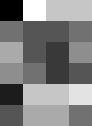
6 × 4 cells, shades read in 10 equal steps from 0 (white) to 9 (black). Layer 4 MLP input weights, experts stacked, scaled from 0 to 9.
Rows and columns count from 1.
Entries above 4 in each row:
1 4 2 3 1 2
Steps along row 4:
up up down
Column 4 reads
2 5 4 6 1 5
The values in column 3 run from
2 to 7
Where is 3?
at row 3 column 1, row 6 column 2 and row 6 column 3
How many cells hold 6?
5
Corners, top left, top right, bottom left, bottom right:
9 2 6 5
